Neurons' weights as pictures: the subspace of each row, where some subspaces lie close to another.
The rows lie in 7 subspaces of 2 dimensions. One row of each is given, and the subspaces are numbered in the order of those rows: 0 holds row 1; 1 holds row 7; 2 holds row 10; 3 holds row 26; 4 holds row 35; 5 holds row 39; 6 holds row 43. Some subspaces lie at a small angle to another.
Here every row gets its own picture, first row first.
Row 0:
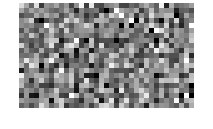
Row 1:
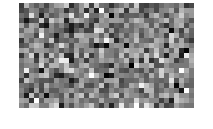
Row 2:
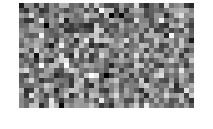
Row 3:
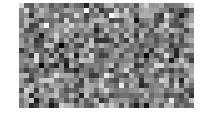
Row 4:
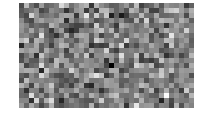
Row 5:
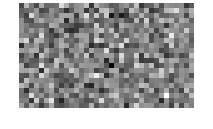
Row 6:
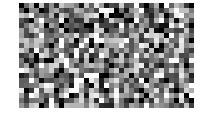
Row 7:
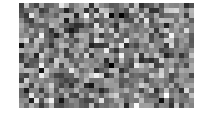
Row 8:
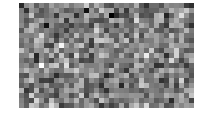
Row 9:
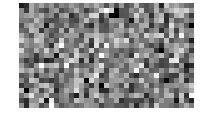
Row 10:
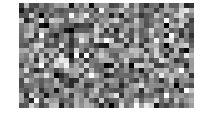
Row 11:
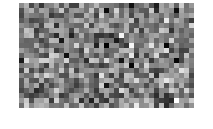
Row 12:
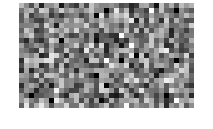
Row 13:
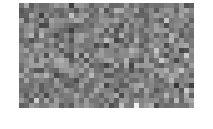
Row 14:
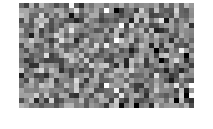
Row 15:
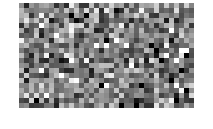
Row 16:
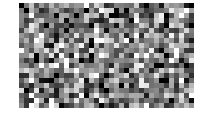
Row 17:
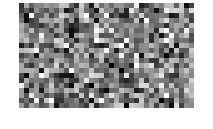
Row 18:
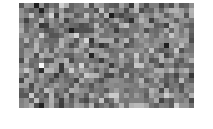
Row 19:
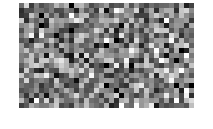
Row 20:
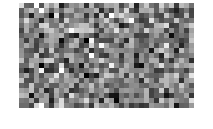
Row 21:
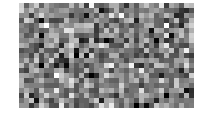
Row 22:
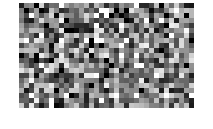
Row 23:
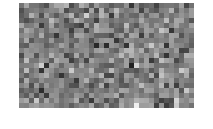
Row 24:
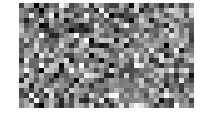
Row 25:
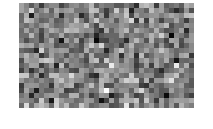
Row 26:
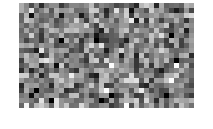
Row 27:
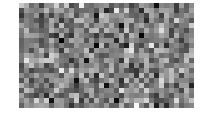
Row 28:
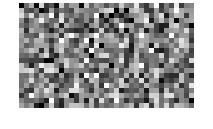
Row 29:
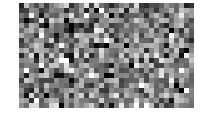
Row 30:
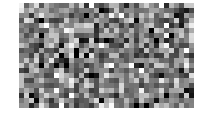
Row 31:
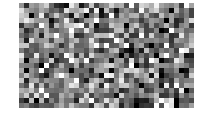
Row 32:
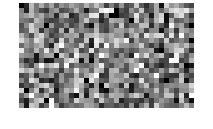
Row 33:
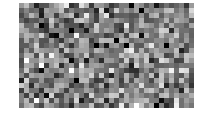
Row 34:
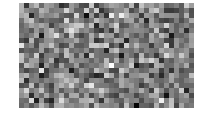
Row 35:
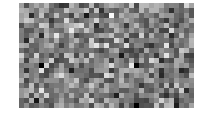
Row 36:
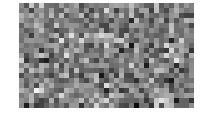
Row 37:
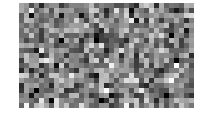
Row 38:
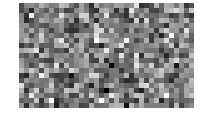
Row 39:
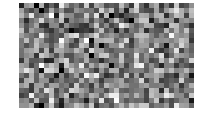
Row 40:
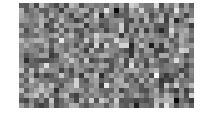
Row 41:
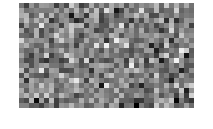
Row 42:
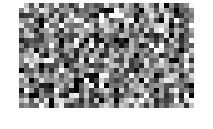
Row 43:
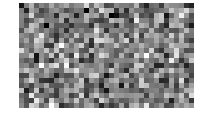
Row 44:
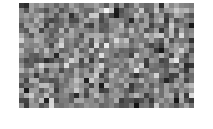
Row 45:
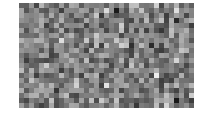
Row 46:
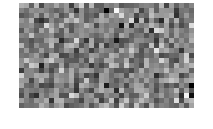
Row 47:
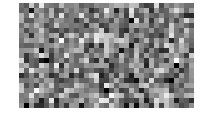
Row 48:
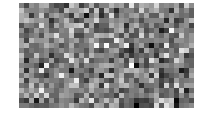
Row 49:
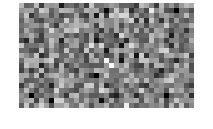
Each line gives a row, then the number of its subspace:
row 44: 6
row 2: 0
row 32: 6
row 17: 3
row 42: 0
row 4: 1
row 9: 6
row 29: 0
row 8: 6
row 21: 2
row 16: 6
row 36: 3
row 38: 3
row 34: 1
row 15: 0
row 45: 4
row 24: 5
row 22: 4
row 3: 6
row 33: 5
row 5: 1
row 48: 4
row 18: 5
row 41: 0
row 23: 4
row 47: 3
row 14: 2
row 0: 2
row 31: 4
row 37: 3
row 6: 0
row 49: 1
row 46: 2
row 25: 3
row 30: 2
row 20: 5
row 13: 2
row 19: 2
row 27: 5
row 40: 4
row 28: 5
